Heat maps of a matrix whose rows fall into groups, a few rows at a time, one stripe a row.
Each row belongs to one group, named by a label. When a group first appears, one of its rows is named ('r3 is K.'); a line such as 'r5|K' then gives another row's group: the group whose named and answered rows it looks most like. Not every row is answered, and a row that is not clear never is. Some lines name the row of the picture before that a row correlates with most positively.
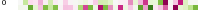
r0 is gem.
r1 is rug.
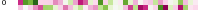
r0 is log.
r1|gem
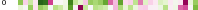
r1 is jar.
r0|jar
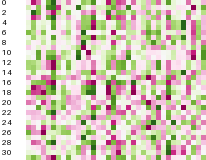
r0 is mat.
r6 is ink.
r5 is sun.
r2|log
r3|mat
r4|sun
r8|ink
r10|jar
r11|jar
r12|log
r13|log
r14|sun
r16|log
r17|mat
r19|rug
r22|mat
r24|ink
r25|gem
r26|mat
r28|mat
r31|log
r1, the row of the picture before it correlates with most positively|0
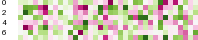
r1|log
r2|log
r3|ink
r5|mat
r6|jar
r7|ink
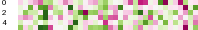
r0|gem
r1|jar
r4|ink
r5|jar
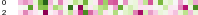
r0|mat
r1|jar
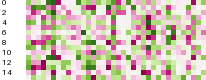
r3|gem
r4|ink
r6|ink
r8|mat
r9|ink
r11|jar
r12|mat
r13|mat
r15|sun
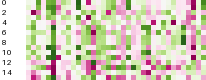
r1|jar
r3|jar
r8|sun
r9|jar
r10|sun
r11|jar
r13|log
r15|mat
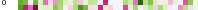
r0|ink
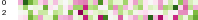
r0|log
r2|jar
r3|rug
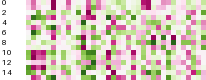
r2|jar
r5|mat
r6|log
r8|ink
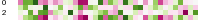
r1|sun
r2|jar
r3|log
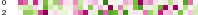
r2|log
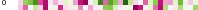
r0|log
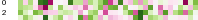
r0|jar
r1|log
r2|ink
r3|sun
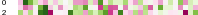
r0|log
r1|mat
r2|jar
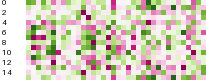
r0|ink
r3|jar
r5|log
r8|sun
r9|mat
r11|log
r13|rug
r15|ink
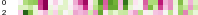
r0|log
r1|log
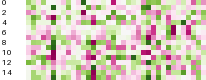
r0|ink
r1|sun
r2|gem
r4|sun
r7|gem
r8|sun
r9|mat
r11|log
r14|sun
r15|sun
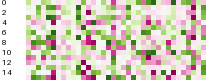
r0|ink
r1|jar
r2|jar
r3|jar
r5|ink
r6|sun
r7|jar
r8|log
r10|ink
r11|gem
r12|gem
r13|jar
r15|log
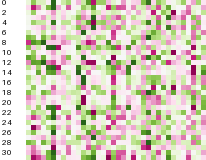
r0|sun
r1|mat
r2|gem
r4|sun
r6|ink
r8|log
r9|jar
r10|gem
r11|ink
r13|jar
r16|ink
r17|gem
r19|gem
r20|gem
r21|jar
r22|sun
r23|mat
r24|ink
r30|mat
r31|mat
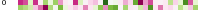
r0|gem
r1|log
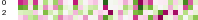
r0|gem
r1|ink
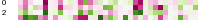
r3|log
